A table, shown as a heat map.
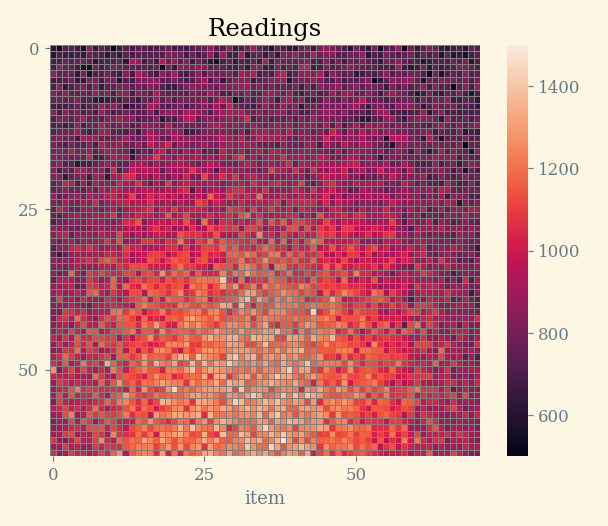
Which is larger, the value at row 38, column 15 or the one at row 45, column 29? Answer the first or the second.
the second
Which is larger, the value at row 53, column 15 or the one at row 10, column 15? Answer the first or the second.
the first
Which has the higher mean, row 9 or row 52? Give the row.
52
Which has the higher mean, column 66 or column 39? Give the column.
39
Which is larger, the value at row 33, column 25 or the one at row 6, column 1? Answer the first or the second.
the first
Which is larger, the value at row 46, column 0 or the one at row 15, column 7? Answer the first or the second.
the first
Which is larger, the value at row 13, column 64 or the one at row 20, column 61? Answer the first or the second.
the second
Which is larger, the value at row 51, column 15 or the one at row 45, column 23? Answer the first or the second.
the second
